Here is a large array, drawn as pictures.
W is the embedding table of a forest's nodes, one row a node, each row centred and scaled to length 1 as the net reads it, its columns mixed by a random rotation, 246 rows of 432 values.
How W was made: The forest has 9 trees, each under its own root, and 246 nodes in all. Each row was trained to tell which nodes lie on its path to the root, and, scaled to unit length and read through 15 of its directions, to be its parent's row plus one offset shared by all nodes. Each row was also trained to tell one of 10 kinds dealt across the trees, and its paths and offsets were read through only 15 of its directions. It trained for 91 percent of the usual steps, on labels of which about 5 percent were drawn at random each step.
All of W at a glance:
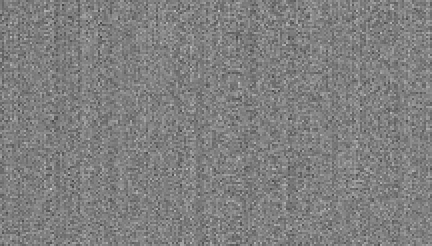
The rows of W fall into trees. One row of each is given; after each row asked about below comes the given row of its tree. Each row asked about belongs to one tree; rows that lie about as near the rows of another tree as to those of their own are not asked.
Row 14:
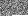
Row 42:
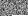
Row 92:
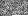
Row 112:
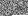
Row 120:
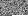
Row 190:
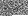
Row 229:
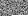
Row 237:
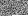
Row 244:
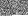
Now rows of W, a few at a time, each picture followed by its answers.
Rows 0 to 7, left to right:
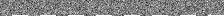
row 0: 92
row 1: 14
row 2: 112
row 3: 42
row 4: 42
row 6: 244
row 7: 112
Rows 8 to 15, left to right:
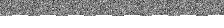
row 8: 14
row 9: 244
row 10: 42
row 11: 14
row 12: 42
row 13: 92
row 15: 42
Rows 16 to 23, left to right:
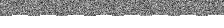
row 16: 92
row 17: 92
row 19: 120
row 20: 14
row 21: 244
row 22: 244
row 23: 92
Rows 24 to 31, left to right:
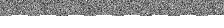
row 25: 92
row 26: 42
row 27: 190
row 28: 120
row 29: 14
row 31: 237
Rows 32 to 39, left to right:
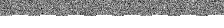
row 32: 244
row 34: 42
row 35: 120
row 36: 92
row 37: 92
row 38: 42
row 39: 120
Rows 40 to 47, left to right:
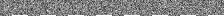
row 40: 92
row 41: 237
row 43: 244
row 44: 120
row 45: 92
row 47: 112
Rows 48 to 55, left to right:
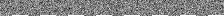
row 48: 14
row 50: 42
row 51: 120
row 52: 244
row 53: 120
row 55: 120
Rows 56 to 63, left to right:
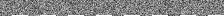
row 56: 112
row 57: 244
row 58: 92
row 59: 112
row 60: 42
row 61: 229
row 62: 237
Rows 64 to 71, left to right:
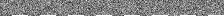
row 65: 112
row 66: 92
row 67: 190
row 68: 42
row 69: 112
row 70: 14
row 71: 120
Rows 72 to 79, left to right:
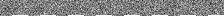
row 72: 190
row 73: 237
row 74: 120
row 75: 112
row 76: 120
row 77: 14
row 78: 244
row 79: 120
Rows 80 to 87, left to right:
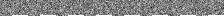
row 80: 112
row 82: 92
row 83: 244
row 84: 237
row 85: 237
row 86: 42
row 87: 14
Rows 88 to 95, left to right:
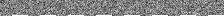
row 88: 42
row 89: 190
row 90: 244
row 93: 237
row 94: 244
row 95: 190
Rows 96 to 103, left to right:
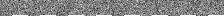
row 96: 120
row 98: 237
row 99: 92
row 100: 42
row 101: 190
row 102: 112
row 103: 120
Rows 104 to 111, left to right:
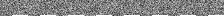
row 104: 120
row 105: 120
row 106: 244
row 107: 237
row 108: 237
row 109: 14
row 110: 120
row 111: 42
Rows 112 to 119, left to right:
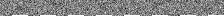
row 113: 42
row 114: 190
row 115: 14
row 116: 42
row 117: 92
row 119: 92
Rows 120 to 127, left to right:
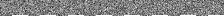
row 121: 229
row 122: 92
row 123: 190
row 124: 237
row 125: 190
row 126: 112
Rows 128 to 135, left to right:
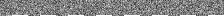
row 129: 92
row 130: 92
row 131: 92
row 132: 120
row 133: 14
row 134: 14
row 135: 92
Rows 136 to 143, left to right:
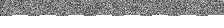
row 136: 120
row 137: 14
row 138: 120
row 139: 237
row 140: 244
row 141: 42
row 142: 190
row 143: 112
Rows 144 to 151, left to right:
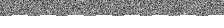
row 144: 14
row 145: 120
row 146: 112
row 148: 237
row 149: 190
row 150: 237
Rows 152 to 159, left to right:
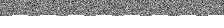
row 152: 42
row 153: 244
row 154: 190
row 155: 229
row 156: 244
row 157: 112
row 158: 120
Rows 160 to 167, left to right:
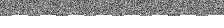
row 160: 190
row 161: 42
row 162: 120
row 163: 14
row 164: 190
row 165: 14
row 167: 92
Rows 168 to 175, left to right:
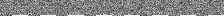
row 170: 112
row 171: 42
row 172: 14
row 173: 112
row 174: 92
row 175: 237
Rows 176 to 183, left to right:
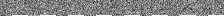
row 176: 237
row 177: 244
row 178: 120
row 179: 92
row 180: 244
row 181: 14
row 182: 112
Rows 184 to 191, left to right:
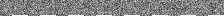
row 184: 42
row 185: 92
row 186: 42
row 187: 244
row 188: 190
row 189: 14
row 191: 120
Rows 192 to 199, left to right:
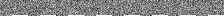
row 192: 244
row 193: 237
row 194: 120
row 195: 42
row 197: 42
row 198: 190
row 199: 42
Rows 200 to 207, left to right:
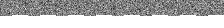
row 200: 120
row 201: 92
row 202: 190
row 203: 92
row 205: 120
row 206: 244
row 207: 42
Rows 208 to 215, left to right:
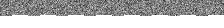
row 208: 120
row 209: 120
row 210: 244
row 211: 92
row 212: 92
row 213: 112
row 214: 190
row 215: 120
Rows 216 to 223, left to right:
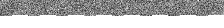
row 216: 237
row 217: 190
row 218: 112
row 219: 14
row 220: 244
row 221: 42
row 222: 237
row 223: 244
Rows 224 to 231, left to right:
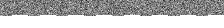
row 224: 190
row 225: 190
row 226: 244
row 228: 229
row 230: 42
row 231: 237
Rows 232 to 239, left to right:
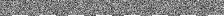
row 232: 112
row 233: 112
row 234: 92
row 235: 92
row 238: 237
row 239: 190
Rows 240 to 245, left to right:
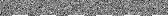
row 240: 244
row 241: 237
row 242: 112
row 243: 42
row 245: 42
